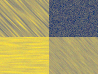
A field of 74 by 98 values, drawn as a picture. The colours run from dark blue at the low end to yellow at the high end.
The table splits into 2 rows of 2 panels. Panel 1,1: high, slanting down to the right. Panel 1,2: low, fine-grained. Panel 2,1: very high, streaked across, faint in contrast. Panel 2,2: high, slanting down to the right, faint in contrast.
